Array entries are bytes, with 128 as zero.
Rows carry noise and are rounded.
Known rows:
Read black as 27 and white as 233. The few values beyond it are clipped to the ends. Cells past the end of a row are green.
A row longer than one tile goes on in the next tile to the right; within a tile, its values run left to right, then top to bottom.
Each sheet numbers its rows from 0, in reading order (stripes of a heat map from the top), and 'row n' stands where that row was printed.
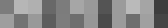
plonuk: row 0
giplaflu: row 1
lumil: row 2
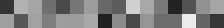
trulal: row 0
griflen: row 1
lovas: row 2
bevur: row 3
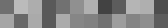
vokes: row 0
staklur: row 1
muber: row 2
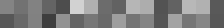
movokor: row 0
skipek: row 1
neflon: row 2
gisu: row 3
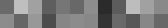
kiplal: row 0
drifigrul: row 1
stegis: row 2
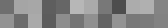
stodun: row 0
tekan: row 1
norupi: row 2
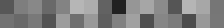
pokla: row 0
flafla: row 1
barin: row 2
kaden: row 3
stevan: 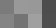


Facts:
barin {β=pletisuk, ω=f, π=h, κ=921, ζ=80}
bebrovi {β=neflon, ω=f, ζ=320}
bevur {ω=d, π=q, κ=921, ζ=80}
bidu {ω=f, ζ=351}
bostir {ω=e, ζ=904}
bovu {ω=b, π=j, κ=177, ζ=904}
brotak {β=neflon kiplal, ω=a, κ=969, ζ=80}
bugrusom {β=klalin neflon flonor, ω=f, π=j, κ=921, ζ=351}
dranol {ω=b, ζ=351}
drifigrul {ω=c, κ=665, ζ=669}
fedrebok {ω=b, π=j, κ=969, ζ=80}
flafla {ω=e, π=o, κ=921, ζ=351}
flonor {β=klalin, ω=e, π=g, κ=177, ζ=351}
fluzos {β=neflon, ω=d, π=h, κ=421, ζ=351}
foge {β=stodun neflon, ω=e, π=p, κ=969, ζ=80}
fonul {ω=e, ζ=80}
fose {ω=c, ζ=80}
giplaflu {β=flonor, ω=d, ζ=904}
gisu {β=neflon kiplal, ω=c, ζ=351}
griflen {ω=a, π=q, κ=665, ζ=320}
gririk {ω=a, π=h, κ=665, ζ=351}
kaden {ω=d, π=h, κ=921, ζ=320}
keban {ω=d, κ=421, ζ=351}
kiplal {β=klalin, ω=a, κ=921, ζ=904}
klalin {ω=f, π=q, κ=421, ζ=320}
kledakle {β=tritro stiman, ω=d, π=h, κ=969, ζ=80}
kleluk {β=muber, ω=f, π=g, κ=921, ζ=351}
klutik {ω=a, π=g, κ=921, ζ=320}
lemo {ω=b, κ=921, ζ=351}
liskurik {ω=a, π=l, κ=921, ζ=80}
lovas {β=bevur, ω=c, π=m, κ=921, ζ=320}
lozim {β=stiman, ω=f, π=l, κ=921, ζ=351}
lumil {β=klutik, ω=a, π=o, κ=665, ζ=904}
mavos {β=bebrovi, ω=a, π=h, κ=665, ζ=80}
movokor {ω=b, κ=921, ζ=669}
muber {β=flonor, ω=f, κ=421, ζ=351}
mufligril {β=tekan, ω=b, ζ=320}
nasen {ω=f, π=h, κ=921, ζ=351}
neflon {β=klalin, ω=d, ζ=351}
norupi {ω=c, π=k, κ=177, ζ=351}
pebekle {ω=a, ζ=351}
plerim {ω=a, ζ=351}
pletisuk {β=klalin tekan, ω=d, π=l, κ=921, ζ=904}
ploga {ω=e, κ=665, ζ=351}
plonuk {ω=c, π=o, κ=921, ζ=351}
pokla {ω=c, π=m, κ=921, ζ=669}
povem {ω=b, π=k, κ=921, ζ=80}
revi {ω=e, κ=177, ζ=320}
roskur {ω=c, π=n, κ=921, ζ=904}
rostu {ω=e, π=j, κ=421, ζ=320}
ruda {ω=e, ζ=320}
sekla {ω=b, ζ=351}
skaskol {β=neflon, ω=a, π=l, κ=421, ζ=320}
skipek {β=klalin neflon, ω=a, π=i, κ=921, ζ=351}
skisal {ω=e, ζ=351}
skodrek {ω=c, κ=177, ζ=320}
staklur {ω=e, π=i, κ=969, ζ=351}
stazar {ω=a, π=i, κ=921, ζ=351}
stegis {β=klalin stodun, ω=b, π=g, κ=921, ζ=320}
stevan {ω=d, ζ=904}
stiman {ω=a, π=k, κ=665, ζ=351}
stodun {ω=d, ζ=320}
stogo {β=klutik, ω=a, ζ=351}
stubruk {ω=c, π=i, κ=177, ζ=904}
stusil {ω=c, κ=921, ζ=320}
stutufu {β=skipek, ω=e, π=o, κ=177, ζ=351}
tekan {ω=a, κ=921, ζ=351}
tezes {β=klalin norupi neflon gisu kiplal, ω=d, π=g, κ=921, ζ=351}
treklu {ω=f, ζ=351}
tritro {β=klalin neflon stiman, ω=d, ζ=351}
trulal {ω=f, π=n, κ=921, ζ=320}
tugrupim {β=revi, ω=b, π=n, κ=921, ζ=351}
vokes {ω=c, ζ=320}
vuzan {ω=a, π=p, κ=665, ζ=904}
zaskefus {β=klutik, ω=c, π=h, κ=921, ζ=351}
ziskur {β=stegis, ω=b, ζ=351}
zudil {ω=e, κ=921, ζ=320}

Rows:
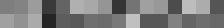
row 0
vuzan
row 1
tugrupim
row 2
liskurik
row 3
fluzos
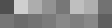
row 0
zaskefus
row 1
stogo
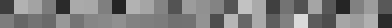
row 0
tezes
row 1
nasen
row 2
kleluk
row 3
pletisuk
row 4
bebrovi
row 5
fedrebok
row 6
klalin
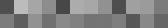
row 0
klutik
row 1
flonor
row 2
roskur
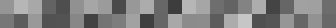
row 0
mufligril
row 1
povem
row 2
mavos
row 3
bugrusom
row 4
brotak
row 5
stubruk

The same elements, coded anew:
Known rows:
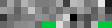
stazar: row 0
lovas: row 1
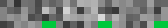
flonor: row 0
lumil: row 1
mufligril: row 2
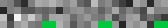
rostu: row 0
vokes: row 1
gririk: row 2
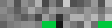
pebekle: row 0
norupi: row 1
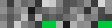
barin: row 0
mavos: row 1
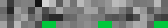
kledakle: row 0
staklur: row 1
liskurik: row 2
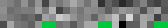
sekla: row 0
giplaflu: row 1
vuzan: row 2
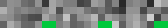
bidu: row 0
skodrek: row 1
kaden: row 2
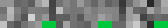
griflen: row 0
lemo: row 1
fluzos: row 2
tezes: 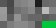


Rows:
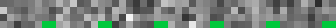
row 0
drifigrul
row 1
klalin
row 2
bugrusom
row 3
skaskol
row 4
kiplal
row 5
tugrupim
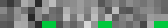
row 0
zaskefus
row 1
stubruk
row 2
movokor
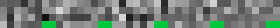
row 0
foge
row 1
lozim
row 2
pokla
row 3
bevur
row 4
tekan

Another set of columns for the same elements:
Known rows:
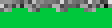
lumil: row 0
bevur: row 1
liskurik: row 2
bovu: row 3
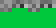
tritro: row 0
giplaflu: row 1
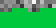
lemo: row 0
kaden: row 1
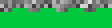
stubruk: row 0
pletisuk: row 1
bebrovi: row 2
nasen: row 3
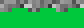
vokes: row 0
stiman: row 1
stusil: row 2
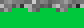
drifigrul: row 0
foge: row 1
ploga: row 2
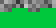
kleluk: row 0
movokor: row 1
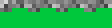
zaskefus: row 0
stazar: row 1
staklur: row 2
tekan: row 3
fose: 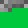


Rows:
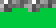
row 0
barin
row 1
kledakle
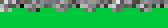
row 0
rostu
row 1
povem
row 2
flonor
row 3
muber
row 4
mavos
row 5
vuzan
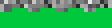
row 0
trulal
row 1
stegis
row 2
mufligril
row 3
bugrusom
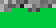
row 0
skaskol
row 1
norupi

